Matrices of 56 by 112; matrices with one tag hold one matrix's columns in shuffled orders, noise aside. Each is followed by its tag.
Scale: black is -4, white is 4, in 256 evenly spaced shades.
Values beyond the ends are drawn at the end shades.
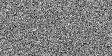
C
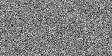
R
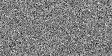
C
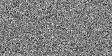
C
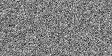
R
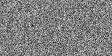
R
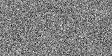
R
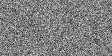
R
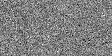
R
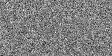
C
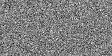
C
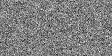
R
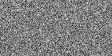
C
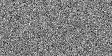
C
